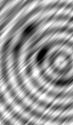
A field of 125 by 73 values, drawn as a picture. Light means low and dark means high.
Bumps: four. Rings: centred on the middle right. Slope: none.
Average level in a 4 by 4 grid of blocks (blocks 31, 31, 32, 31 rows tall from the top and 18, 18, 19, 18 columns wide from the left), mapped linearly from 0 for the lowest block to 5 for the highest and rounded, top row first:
1 3 0 1 | 3 4 5 1 | 1 0 1 3 | 0 1 0 1
